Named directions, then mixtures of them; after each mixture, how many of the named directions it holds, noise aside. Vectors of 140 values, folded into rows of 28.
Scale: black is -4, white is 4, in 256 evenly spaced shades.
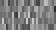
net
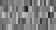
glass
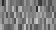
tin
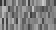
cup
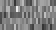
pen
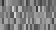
one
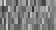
one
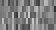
one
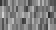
two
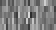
two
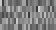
three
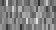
two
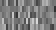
one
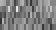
three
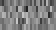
two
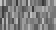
one
